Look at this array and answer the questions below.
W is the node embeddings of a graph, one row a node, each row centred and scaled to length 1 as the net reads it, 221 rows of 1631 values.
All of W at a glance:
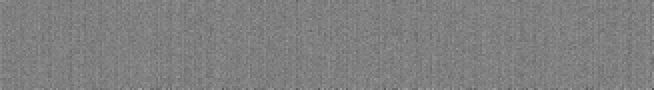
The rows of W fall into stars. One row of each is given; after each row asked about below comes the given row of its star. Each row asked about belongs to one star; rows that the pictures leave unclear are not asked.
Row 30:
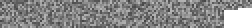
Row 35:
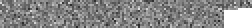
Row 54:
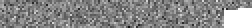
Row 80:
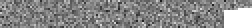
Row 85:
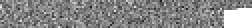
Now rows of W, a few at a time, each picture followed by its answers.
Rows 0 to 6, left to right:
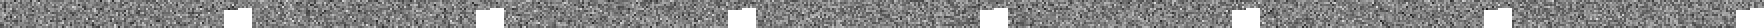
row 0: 80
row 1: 80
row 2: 35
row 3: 85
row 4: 35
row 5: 54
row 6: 30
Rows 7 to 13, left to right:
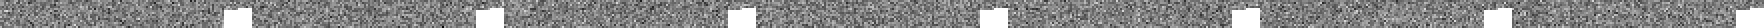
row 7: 54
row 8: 35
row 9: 85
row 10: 85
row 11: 85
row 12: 35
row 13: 30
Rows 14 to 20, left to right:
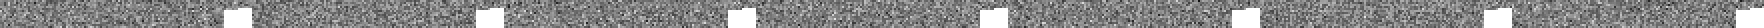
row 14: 80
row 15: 54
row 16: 80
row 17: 30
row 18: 54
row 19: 54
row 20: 85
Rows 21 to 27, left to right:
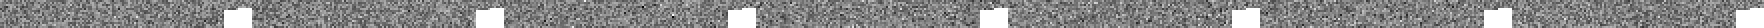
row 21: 80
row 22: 54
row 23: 30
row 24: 80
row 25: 85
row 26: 30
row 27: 54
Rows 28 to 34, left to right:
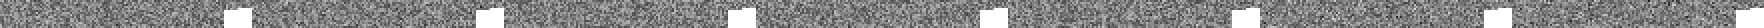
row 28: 85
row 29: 30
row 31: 35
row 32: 80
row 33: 30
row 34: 85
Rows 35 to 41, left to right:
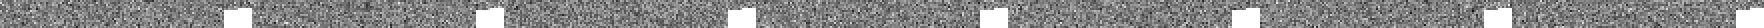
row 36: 35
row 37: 54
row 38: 30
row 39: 54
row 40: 85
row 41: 30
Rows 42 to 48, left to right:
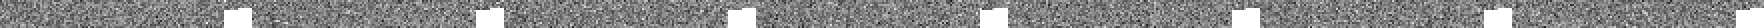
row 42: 30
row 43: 35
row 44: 54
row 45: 54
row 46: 35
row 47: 35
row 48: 80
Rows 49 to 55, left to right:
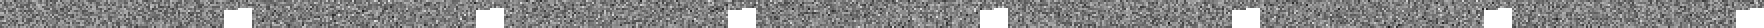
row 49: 80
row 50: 30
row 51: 85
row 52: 35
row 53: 30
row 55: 54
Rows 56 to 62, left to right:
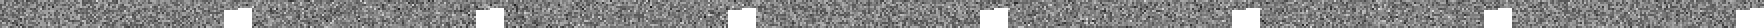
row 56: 54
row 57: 85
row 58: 54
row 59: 80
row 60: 30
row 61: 30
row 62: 80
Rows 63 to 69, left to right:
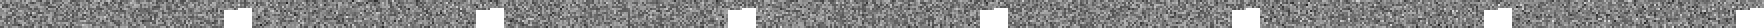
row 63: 80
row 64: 80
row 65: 54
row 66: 85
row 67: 35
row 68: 54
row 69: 80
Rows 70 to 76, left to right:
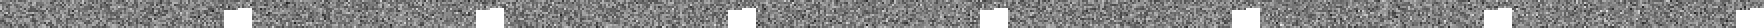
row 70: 85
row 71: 35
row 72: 35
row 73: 85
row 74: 80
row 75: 30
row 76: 80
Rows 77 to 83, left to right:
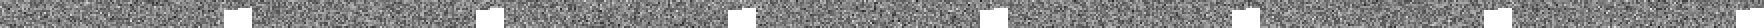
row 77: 85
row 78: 30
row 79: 30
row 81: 35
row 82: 35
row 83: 35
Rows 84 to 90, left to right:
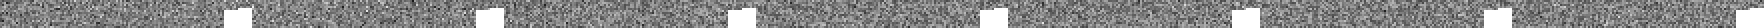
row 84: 30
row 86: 35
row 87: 35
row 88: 35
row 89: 80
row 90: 30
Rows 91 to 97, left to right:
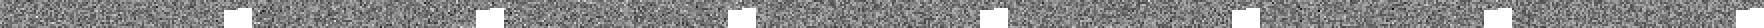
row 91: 54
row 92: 54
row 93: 30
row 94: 35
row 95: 35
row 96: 30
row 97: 54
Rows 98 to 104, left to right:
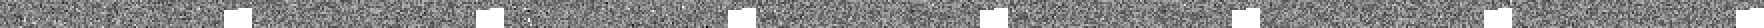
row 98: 35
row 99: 30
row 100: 54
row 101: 54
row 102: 54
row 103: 35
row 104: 85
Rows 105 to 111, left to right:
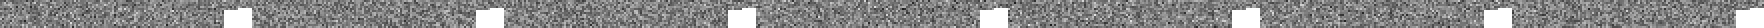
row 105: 30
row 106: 54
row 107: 80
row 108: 85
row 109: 30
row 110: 30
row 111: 85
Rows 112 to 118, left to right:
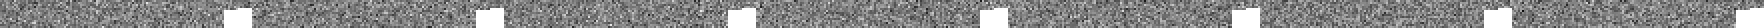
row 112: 35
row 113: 80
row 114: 54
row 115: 80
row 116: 85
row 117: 30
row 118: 54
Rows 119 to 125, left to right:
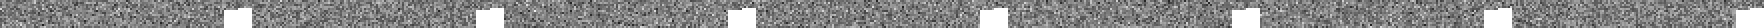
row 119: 30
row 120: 85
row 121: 35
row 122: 54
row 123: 85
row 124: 85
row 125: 54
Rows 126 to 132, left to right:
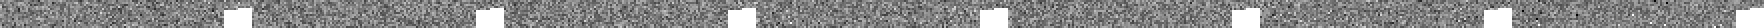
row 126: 85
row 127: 30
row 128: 54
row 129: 35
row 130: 54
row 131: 80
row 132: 54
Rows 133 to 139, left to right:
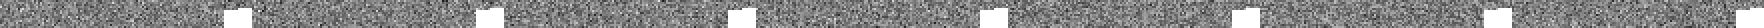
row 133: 85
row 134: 54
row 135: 80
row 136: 30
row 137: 30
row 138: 85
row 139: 80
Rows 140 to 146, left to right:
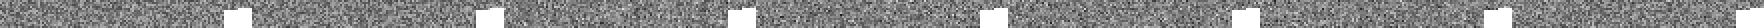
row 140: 35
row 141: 35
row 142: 30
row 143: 80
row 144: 35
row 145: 80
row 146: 80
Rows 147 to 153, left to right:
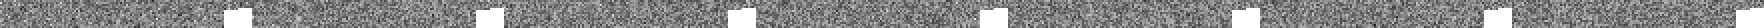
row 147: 35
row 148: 30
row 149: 85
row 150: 54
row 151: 35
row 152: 30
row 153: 30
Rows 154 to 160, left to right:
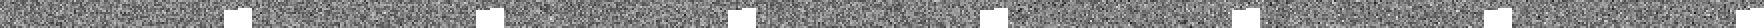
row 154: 30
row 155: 80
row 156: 35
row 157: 30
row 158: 54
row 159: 54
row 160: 80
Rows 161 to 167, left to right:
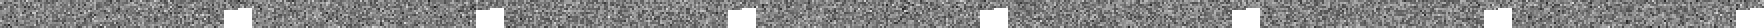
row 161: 80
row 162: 85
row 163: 54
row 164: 85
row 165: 30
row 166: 80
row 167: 35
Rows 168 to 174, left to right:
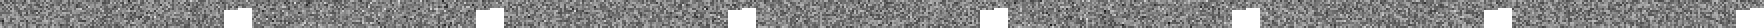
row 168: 30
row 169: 54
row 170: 80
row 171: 30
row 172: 30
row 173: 80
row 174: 80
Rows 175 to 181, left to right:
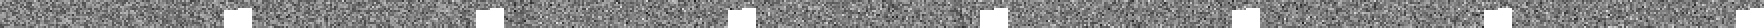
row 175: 80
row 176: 80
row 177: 54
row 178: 30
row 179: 80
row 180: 35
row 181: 80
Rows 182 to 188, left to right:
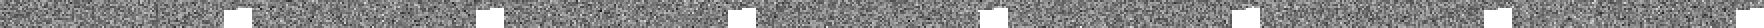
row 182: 54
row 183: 85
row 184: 30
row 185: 35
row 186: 80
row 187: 85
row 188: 85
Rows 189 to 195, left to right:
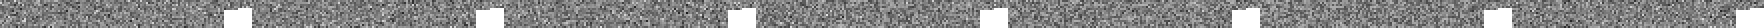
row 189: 35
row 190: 85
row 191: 80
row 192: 54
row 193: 80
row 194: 85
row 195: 85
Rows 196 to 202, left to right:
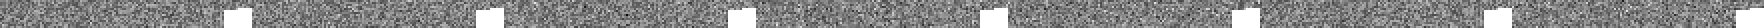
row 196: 35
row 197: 30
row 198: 30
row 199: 30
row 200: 35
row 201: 30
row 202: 85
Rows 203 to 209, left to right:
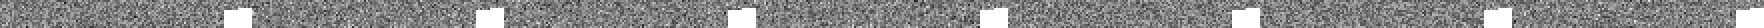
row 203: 30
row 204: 80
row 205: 35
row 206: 80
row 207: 30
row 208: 80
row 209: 30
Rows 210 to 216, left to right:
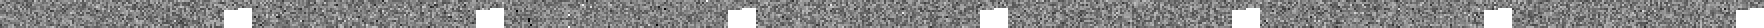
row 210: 30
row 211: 80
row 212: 54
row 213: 85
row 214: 80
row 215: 35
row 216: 54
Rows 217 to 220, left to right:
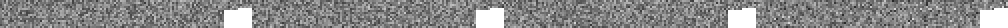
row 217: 30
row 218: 54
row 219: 30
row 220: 35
